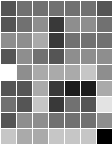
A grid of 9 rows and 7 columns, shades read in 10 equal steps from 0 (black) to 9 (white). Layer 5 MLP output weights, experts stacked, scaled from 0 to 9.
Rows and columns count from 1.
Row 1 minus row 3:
-2 -1 -2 2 0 0 -1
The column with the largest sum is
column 3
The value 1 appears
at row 6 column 5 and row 6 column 6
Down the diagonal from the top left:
3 4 6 3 6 1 8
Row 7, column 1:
4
